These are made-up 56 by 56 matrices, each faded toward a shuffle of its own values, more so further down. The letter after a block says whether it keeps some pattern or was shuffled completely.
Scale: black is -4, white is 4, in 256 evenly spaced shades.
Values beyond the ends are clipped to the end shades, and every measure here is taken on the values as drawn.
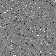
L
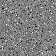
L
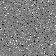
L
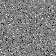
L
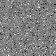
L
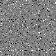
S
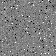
L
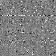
S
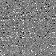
S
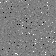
L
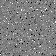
L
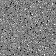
L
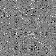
S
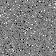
L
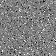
L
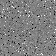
L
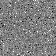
L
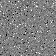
L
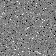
L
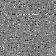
S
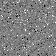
L
